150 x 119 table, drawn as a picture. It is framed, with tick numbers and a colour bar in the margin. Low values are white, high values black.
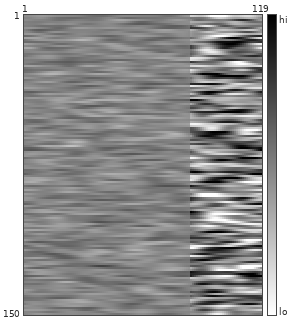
Mirror symmetry: none. Slope: none. Histogram: heavy tails on both sides. Grain: streaks across. Seam: vertical, 70% of the way across, the left part calmer.
